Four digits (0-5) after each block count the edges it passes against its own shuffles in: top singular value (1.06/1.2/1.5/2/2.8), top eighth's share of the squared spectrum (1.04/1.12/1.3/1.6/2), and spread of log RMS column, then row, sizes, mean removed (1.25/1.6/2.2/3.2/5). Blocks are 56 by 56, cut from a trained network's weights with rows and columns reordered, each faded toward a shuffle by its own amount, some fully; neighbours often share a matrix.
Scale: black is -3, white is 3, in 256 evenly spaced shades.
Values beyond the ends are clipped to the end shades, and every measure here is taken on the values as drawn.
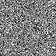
2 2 0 0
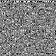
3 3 0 2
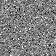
0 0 0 0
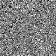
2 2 1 0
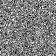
0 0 0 0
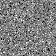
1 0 0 0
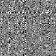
3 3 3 1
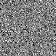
2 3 1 1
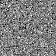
1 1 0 0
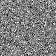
0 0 0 0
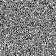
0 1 0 0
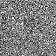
2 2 0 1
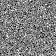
0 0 0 0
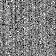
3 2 1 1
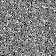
0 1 0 0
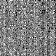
3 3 1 2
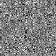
3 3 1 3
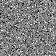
0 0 0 0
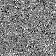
0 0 0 0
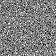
1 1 0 1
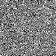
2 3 0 2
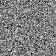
0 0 0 0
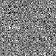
3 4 2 2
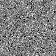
1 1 0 0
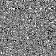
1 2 0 1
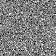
2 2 0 1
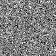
1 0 0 0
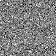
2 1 0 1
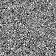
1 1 0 0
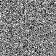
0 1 0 0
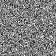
2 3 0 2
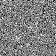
1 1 0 0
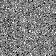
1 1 0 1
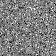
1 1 0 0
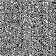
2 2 0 1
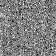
1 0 0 0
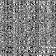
3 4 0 3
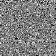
1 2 0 2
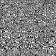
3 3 1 3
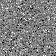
0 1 0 0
